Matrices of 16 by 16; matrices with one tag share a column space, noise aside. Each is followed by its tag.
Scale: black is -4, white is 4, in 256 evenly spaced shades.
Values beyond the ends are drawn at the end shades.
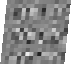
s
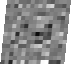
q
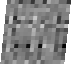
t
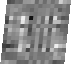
t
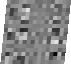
s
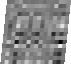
q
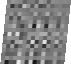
q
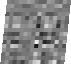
q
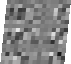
s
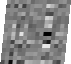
q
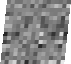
q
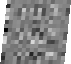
s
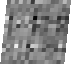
t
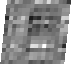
t
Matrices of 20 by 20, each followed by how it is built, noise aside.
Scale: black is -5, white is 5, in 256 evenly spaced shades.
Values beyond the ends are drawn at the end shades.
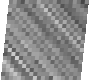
Toeplitz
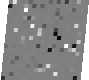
sparse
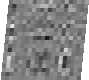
low rank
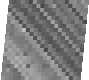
Toeplitz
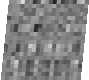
low rank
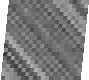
Toeplitz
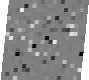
sparse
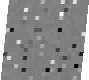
sparse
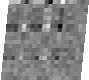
low rank
